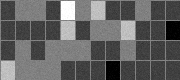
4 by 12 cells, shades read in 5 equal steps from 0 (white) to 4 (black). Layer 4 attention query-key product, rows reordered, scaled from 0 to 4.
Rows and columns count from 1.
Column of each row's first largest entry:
1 12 1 8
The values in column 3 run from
2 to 3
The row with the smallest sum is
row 1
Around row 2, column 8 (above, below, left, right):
3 3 2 1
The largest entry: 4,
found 2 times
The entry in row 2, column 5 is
1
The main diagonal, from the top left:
3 3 3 2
